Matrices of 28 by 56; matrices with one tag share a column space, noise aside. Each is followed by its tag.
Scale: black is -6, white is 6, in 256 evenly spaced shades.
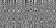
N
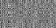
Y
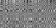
N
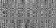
Y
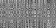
Y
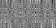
Y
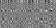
N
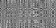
Y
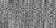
Y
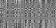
Y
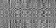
Y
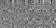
N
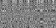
N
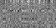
N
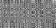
Y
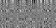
N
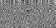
N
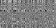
N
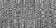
Y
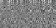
N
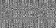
Y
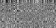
N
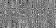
Y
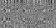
N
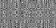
Y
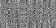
Y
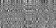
N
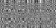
N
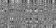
N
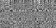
N
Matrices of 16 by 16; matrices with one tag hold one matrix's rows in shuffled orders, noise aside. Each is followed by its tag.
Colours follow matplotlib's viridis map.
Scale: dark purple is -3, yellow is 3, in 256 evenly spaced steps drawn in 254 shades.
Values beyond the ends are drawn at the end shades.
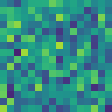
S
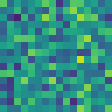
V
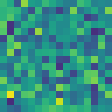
S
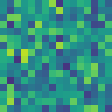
S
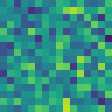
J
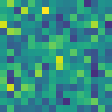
S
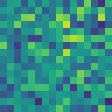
J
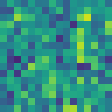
V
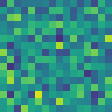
S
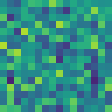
S
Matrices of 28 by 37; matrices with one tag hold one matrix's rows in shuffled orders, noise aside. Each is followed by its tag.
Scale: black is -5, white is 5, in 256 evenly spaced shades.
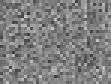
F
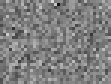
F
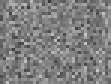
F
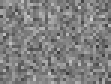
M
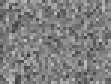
F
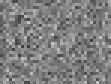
F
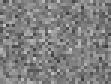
M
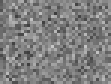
F
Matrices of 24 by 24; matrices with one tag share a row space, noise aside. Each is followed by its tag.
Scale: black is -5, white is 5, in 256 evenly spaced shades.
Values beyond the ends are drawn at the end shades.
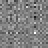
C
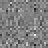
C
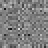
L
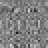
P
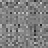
C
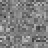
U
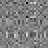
C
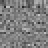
U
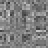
U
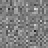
C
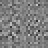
P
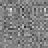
L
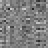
U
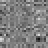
U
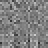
P
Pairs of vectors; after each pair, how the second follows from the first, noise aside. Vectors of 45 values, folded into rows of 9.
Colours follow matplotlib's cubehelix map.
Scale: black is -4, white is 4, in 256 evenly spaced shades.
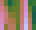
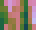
negated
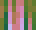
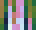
scaled up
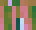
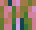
negated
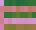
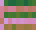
copied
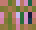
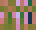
copied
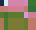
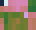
copied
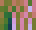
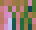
negated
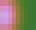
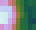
scaled up
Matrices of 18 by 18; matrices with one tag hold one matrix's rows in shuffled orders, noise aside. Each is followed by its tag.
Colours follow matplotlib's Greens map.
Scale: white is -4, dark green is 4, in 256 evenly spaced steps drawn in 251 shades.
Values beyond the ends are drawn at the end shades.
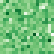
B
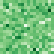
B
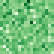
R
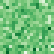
B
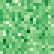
R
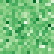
B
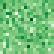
R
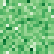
R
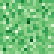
R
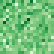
R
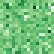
B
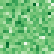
B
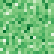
R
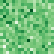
R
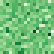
B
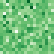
R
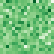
B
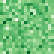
R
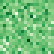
R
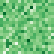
R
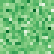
B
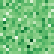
R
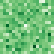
B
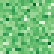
B
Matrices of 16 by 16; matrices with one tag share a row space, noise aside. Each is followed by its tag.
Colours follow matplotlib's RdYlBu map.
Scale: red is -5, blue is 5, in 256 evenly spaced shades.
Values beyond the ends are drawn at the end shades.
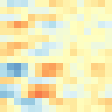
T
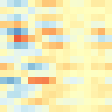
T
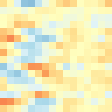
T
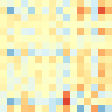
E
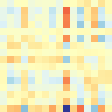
E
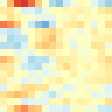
T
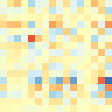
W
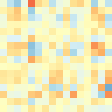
W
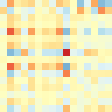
E
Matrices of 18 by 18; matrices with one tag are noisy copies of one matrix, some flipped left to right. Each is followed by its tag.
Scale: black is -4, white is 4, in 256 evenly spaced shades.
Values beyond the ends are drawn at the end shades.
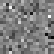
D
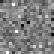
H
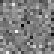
H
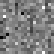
D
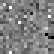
D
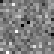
H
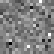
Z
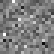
Z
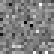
H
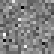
Z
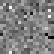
D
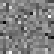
D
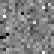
D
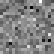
Z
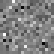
Z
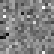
D
